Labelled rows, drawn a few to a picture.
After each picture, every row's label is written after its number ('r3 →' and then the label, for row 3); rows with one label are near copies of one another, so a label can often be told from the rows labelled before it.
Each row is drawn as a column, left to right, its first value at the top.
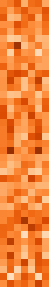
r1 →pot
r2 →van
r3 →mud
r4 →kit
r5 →pot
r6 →van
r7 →kit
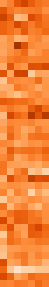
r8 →kit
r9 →pot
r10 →mud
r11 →mud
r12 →pot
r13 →pot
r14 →pot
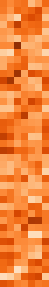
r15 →van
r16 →van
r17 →mud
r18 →pot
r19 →kit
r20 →kit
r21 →van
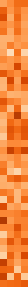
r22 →kit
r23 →van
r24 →pot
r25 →van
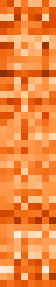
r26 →mud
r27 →mud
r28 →kit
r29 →van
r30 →kit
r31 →kit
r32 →mud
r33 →kit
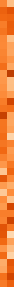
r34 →pot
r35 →kit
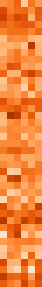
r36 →kit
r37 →pot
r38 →pot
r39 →kit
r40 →mud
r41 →kit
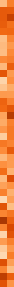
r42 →kit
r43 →pot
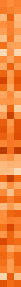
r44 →van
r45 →pot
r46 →van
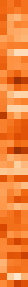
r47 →pot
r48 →van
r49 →van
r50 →van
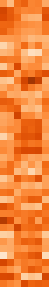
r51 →kit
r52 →kit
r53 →pot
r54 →van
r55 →van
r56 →van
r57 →kit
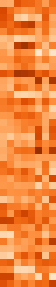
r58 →kit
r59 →kit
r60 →mud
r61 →mud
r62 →mud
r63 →van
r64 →kit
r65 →van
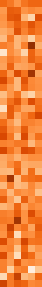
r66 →van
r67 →pot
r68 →kit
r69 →van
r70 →mud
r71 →pot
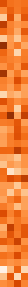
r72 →mud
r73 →pot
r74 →van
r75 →pot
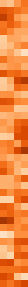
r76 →kit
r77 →kit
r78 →van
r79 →van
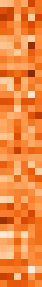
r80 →kit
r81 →kit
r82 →van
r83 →kit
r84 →mud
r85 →pot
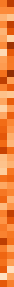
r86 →van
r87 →mud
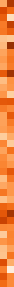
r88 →kit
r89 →mud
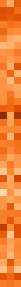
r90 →pot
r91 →kit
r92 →pot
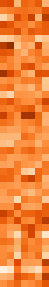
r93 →mud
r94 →mud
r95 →kit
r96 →pot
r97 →pot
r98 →mud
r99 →kit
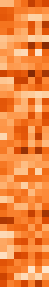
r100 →kit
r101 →kit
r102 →van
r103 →van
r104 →mud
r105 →van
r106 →mud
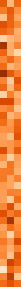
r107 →mud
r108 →kit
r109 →van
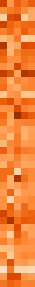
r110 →mud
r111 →kit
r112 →pot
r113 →mud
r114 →mud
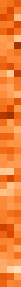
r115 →pot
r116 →pot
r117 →mud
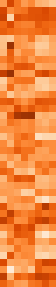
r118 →kit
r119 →mud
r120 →pot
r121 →pot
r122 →pot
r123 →kit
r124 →kit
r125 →kit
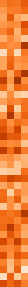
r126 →van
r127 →pot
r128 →van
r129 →mud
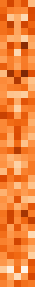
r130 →pot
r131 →mud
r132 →van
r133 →mud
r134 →kit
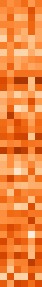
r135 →van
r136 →pot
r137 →van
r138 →van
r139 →kit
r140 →van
